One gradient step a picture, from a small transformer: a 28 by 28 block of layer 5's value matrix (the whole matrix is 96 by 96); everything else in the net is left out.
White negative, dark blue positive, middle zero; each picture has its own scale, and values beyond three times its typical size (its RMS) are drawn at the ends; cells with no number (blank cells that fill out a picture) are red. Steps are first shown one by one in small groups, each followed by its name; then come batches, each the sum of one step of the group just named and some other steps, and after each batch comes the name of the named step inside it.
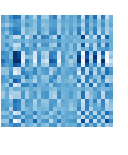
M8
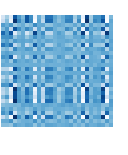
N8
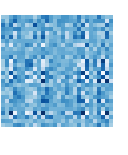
N8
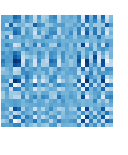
M8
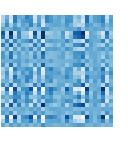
N8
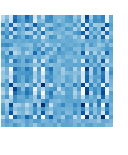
N8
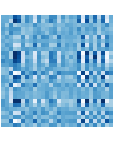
M8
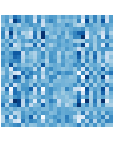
M8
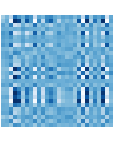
N8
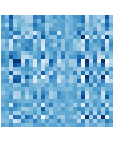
M8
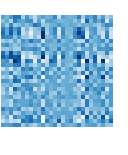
M8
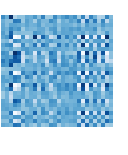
M8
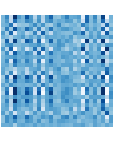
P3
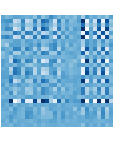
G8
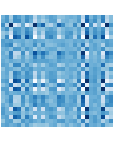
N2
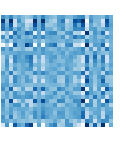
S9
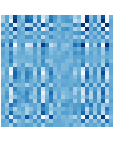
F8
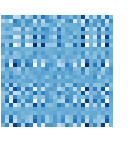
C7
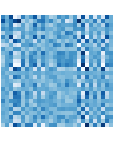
S9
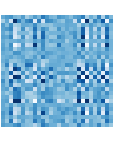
C7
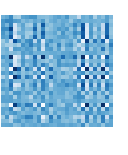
F8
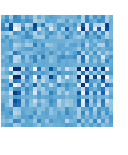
N2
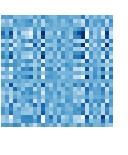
C7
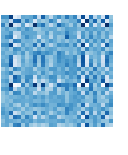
N2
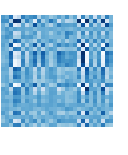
N2
